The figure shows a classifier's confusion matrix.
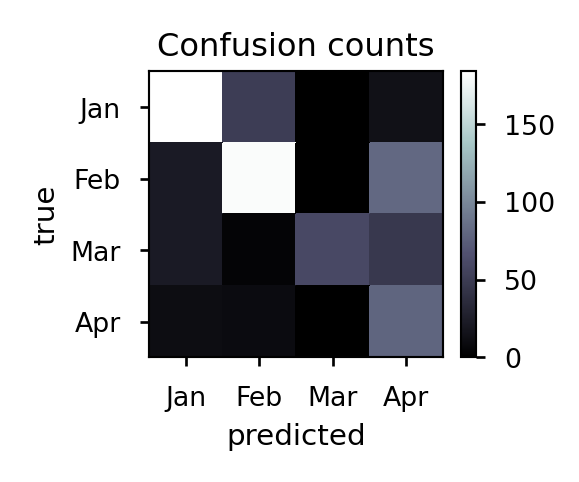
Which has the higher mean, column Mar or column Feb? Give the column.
Feb
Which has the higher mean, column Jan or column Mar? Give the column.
Jan
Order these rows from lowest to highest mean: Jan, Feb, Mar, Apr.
Apr, Mar, Jan, Feb
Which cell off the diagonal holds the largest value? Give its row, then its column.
Feb, Apr
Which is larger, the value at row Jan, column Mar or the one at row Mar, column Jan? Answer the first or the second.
the second
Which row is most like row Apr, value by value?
Mar
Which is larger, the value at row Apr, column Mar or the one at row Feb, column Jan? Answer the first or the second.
the second
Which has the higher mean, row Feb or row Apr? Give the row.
Feb
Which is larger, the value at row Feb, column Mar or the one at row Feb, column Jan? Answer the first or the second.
the second
